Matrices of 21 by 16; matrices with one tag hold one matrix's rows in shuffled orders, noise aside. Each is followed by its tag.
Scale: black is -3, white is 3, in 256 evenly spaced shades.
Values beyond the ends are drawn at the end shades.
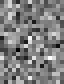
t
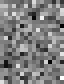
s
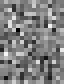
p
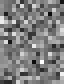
s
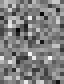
t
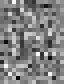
p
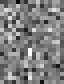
t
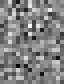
t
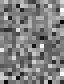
s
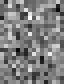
t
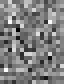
p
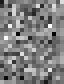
p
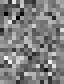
p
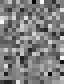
s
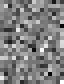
s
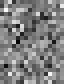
p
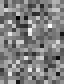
t
